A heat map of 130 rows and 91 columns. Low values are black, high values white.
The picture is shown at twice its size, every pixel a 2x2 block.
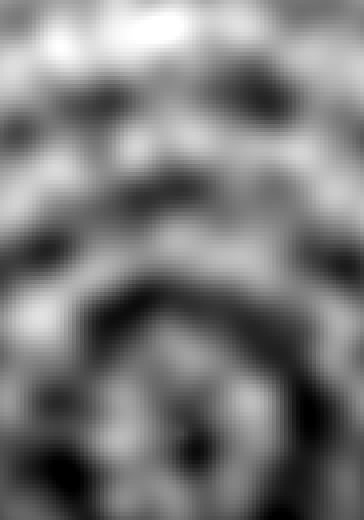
No lone cell stands out from its neighbours. Rings spread out from the bottom middle. The field is smooth, with broad soft blobs. The ninth with the highest average is the top middle. There is an overall slope up to the top.
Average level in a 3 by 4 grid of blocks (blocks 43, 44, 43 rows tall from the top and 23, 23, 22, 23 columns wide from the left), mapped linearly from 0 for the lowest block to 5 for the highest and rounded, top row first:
4 5 4 4 | 3 1 2 3 | 0 2 2 0
